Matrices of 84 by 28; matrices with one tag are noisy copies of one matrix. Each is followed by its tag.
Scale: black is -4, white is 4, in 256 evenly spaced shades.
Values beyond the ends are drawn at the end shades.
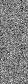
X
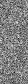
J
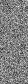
X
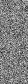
X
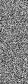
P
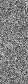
J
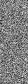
P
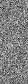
J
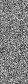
X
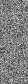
X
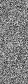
J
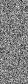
X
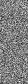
P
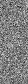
J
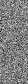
P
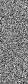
P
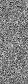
J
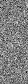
J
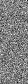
P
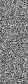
P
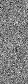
J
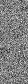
X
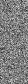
X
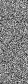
P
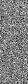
P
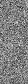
J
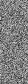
P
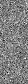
J
